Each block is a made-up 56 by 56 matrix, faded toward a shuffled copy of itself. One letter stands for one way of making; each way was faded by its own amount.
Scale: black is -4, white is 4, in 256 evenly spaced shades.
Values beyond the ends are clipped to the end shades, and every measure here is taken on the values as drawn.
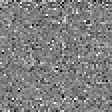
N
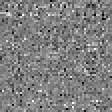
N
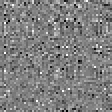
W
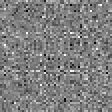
W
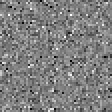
N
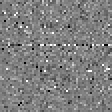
N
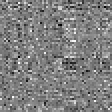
W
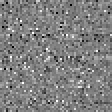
N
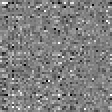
W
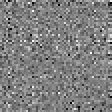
W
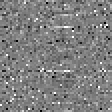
N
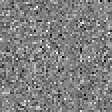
N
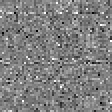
N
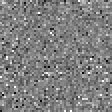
N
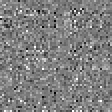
W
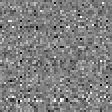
W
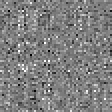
W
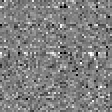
W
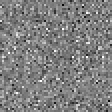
N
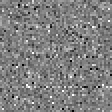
N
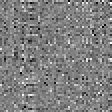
W
